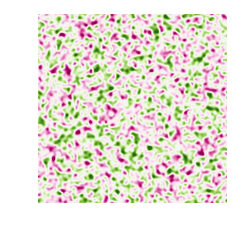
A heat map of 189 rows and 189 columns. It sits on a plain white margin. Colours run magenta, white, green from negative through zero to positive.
Seam: none. Histogram: bell-shaped. Grain: blotchy. Mirror symmetry: none. Average level on the scale: 50%.
